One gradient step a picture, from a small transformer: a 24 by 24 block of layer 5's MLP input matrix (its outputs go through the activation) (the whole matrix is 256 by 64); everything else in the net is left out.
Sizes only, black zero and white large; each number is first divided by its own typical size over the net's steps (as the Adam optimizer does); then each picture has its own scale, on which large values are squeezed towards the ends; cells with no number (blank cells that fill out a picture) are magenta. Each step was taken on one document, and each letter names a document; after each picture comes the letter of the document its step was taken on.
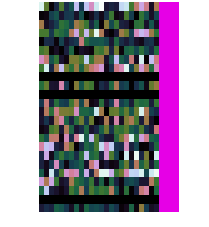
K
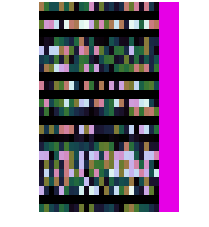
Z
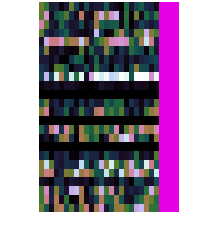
K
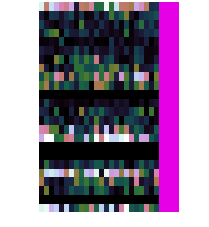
K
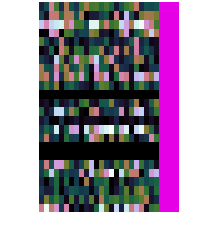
K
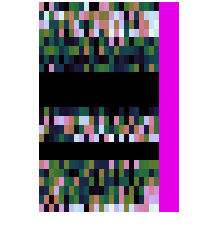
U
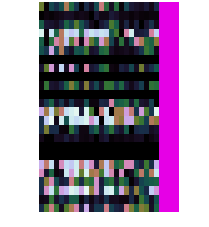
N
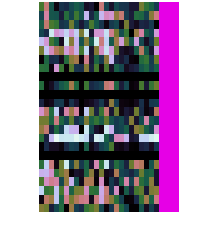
N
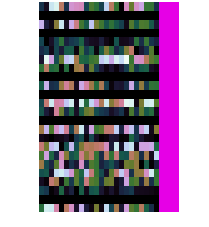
Z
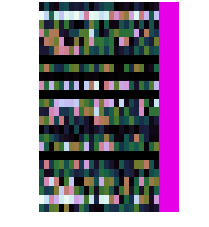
N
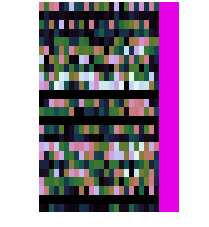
Z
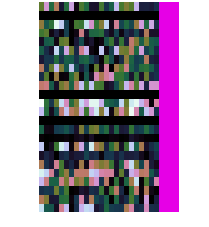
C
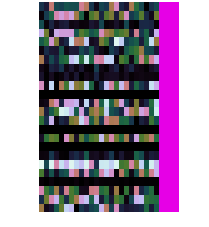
N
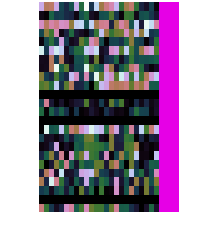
K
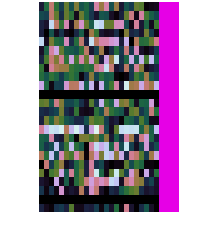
C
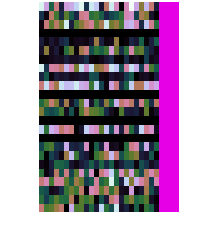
C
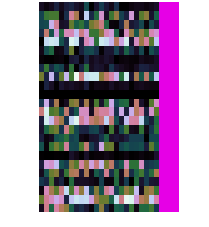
N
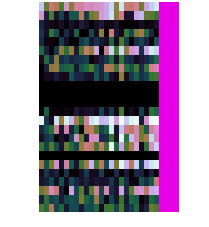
U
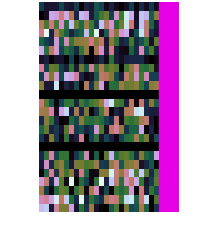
K
